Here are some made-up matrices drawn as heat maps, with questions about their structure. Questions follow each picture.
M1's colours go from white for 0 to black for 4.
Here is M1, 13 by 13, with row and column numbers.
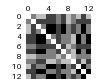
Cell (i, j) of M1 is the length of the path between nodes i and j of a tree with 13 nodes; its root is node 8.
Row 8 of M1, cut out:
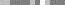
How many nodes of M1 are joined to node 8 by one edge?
4
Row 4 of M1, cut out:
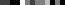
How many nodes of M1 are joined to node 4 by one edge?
1
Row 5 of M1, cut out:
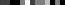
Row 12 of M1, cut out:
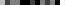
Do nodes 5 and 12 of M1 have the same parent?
no
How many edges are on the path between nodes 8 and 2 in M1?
2
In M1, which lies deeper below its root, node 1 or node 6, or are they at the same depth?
the same depth
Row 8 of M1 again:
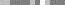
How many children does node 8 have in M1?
4
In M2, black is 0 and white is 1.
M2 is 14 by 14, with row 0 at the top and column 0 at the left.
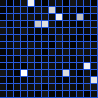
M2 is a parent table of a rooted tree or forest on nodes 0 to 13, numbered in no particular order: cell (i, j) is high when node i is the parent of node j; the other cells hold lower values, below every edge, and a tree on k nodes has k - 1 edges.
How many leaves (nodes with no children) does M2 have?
7
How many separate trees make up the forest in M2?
4
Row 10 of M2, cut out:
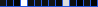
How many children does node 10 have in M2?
2
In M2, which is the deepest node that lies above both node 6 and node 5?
3
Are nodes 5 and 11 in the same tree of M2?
no
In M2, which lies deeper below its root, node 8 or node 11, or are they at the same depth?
the same depth
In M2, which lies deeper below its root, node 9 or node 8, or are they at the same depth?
the same depth
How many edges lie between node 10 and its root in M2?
0
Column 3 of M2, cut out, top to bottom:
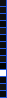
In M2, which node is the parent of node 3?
10
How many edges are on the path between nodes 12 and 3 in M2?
3
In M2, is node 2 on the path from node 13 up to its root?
yes
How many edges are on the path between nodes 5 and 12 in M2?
4
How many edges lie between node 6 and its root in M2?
2
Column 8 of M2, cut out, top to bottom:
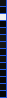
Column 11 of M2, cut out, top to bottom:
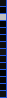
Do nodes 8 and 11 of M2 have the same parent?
yes
